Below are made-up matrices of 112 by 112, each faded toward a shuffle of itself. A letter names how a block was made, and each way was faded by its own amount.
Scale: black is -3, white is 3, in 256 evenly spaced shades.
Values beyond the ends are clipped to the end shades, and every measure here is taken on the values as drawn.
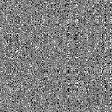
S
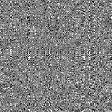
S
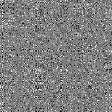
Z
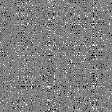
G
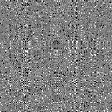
Z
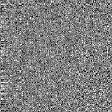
S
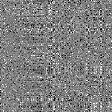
Z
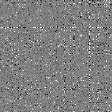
G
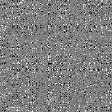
G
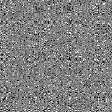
Z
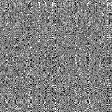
S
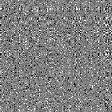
Z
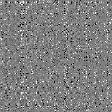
G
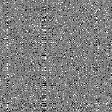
Z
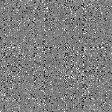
G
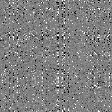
G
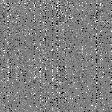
G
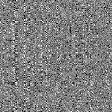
S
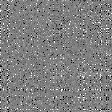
G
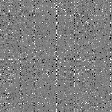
G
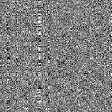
S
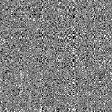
S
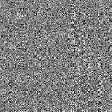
S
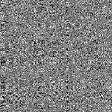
S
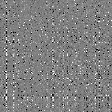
G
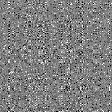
Z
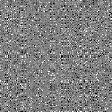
Z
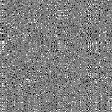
Z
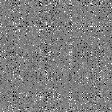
G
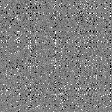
G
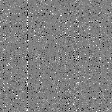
G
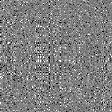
Z
